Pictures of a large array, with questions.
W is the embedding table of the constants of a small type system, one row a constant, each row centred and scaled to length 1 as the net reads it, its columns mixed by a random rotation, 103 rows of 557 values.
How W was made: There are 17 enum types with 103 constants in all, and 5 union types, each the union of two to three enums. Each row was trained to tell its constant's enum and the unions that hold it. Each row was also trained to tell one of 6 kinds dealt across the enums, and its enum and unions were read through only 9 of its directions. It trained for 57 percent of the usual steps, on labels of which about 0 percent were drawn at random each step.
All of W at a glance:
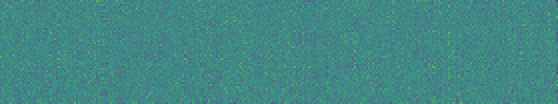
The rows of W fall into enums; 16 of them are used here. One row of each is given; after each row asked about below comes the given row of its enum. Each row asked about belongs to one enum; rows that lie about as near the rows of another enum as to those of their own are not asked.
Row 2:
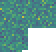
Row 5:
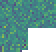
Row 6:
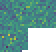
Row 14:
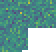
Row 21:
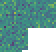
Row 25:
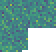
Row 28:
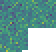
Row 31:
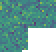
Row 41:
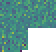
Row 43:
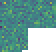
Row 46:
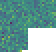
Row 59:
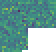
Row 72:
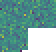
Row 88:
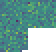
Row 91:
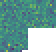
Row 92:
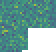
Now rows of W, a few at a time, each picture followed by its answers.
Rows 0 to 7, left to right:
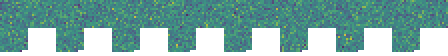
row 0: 41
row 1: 41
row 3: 21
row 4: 72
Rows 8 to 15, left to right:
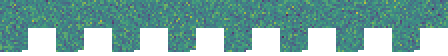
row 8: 25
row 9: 28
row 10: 5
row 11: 5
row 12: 91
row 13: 21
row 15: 88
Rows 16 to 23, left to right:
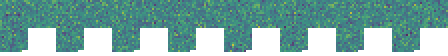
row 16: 21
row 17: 31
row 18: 25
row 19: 5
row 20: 91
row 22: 88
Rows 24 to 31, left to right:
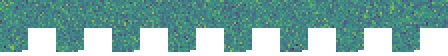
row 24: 2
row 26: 92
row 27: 5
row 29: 91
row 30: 88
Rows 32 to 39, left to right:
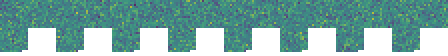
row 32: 41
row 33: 6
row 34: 41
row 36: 91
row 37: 28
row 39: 5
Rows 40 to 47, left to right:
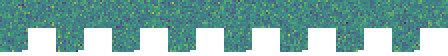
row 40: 41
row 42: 6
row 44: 88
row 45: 5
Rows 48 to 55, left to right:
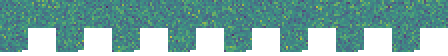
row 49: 92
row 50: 25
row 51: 6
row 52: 25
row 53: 43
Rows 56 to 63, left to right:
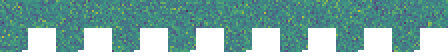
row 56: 6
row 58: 25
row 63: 21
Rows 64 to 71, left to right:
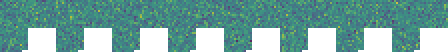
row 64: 92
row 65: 31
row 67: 88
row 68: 41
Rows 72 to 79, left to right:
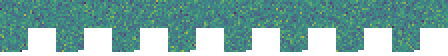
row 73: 88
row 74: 31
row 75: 21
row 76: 72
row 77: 6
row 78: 72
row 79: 43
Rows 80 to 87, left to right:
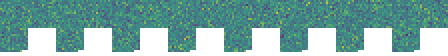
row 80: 46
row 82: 43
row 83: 2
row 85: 14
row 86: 43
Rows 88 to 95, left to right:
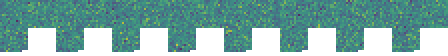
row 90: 28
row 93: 21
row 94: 92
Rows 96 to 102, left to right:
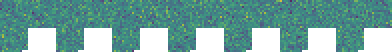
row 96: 72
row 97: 25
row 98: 6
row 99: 72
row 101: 72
